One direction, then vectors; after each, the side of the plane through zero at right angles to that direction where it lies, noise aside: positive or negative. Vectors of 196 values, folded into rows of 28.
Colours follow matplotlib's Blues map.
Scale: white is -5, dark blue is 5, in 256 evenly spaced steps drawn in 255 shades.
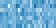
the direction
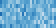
positive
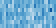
positive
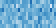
negative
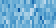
negative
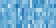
positive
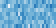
positive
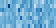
negative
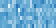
positive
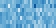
positive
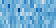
negative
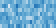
positive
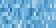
negative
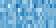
positive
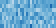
positive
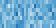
positive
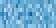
positive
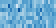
negative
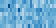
negative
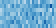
positive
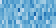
negative
